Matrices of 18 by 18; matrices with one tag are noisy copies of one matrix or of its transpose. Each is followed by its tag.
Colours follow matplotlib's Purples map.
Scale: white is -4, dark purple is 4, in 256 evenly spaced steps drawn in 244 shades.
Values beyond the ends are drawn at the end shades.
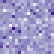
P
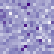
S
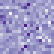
S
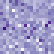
S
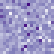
S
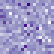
S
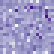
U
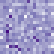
U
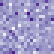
P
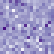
S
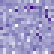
U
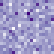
P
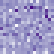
U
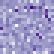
U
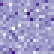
P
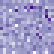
U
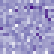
U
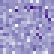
U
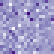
P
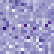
S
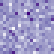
P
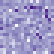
U
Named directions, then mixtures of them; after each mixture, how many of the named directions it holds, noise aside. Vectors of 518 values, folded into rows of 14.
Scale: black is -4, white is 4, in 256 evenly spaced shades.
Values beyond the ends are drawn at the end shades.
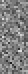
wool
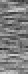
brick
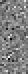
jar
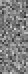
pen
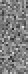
two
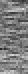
one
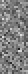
one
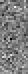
three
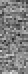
two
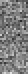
two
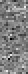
two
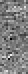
two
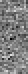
three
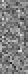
one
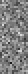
one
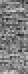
three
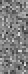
two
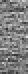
two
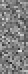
one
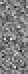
two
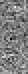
three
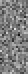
one
